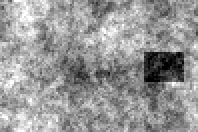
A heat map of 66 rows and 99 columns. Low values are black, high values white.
Odd patch: lower, in the middle right. Grain: blotchy. Ninth with the lowest average: middle right. Average level on the scale: 60%.
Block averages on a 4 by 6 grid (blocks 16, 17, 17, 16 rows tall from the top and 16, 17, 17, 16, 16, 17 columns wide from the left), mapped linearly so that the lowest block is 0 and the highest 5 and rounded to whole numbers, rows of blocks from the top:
543433 | 433422 | 531202 | 543333
